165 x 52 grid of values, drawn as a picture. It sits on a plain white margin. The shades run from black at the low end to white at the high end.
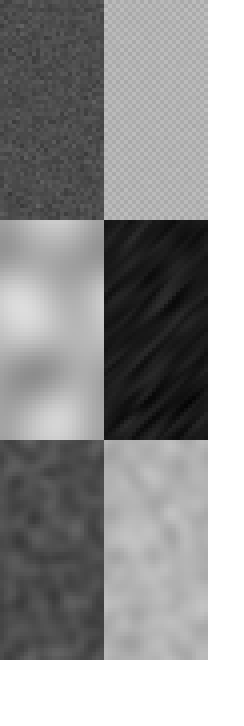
It is made of 3 by 2 panels. Panel 1,1: low, fine-grained, faint in contrast. Panel 1,2: high, checkered, faint in contrast. Panel 2,1: high, smooth. Panel 2,2: very low, slanting up to the right, faint in contrast. Panel 3,1: low, blotchy, faint in contrast. Panel 3,2: high, blotchy, faint in contrast.
